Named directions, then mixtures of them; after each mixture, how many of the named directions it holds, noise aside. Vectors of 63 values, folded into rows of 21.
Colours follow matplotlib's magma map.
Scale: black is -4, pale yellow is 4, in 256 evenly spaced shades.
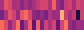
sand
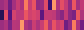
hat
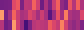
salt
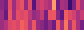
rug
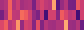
two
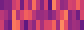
three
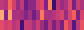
one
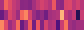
one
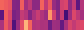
one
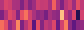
one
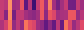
three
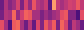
three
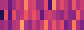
one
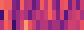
one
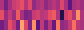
two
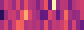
three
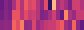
three
